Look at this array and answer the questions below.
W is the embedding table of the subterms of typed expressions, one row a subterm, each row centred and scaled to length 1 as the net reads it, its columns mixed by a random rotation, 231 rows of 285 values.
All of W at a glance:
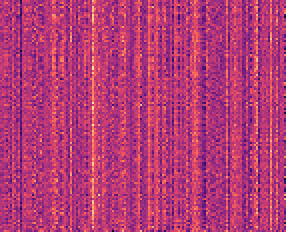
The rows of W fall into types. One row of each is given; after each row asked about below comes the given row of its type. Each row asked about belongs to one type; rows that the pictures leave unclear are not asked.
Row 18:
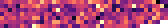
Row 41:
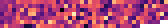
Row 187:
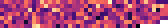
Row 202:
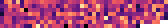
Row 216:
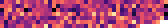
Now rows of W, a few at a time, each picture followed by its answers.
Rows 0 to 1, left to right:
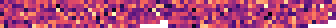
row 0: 216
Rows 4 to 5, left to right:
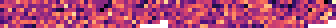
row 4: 41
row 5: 202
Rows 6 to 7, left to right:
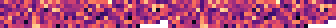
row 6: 187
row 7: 187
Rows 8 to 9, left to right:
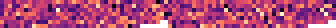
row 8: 216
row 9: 216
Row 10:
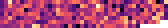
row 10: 202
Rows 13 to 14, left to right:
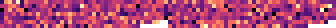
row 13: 202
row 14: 187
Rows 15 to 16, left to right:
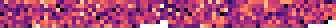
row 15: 18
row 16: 18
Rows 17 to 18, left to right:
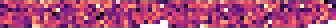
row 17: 18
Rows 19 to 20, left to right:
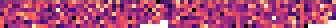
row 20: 202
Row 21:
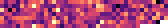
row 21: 18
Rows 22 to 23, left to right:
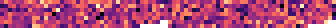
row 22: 18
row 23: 216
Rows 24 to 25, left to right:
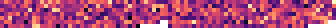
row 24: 187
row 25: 202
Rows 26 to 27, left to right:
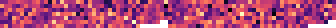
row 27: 41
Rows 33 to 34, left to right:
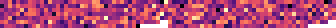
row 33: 202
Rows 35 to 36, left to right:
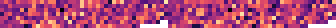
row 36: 41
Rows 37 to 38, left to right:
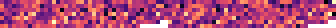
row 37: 41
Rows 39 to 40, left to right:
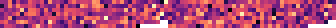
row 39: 202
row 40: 41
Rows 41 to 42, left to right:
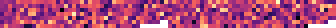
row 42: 187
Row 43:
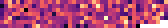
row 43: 202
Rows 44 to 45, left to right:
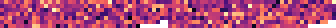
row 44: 187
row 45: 202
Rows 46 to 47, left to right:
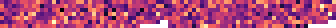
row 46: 41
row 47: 187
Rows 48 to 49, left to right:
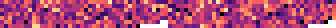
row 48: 187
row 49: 18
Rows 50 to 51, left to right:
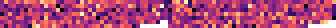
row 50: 18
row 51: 202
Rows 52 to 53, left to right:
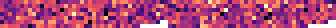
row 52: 41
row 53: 18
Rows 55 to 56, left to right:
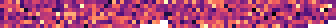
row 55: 202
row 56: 187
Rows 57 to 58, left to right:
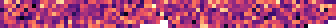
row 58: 187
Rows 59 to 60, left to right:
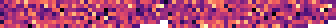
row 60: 187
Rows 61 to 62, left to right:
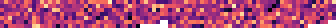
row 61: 187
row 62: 41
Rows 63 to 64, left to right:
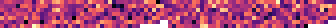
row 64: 187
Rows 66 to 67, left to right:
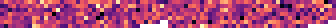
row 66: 18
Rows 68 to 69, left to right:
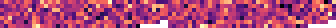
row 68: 187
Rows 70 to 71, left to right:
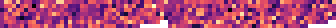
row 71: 41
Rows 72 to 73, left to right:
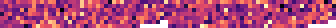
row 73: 18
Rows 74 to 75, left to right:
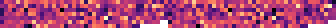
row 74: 41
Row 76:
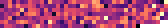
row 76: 202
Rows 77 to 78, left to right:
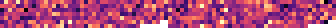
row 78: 18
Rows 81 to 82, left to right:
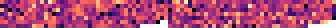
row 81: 18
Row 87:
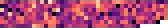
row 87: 18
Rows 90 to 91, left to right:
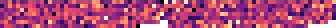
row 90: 202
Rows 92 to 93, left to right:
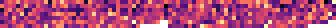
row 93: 18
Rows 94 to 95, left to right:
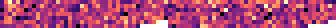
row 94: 202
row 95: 18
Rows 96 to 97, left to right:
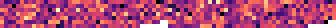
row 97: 18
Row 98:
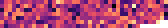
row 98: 216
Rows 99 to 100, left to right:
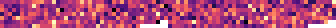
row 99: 18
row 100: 202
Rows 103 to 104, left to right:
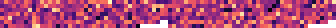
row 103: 187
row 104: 41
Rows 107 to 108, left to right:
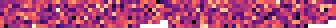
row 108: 187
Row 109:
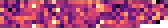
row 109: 18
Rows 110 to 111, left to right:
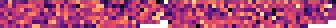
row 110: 202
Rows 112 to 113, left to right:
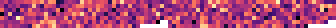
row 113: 187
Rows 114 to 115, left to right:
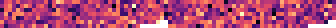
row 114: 216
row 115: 41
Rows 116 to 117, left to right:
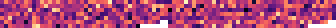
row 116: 187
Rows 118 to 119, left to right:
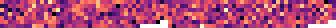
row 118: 18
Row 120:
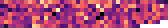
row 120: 18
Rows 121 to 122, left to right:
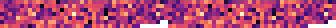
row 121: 41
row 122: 41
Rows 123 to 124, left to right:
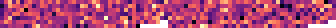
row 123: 202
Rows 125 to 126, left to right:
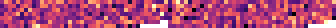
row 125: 187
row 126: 202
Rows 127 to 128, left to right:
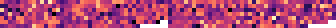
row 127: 18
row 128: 41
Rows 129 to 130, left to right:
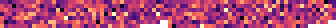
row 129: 216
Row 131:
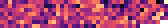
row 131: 202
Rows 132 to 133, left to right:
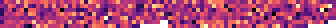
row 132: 41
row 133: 187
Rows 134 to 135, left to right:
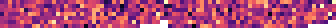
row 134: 202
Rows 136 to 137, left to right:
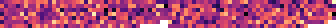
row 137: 216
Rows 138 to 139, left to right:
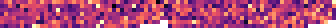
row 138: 18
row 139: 202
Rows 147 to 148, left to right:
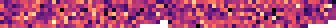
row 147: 41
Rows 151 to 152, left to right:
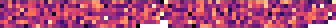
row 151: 202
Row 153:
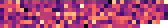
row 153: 202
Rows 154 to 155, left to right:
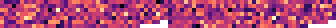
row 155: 41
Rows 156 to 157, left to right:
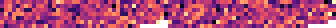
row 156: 216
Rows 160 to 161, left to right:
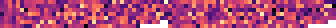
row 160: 202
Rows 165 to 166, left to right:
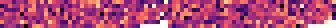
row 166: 216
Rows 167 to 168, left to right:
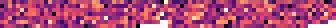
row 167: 202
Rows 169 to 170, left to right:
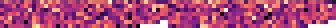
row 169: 187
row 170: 18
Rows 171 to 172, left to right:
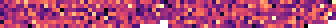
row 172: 202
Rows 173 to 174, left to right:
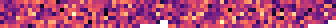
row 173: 41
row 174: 41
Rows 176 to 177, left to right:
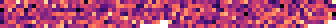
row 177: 216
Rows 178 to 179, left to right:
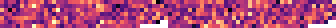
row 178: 18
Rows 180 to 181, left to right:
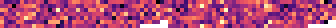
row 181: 18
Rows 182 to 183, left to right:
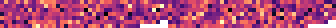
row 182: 187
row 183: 41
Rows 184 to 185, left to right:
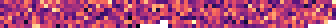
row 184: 187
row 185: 202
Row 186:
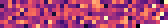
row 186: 202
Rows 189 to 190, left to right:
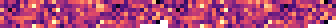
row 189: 18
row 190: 18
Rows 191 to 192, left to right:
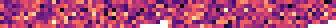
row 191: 41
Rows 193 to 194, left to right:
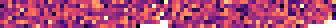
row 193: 202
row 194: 216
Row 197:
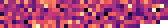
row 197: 187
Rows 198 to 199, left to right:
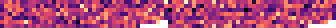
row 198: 202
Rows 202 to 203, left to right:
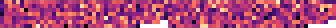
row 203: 187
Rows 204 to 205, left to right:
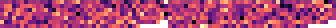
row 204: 216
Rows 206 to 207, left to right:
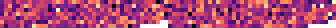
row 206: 216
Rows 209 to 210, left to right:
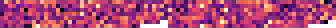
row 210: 18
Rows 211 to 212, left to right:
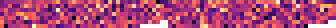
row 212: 187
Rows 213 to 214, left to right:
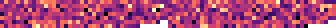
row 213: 187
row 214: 187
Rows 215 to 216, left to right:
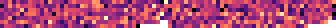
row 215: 202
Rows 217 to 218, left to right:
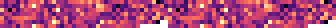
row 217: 18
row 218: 18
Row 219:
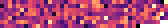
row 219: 202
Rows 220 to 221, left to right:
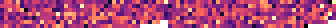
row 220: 202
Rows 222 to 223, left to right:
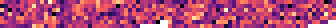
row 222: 18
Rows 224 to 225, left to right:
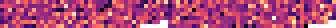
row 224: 41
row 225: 202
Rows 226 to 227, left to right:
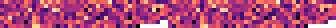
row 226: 187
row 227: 187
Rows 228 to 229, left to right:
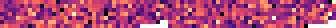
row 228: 41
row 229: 202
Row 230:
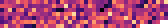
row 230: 41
